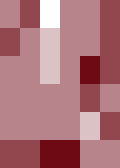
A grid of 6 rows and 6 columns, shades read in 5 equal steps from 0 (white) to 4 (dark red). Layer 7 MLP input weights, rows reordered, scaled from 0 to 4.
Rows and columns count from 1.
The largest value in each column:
3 3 4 4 4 3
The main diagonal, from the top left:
2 2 1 2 1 2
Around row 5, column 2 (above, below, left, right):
2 3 2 2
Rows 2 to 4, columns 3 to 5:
1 2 2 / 1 2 4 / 2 2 3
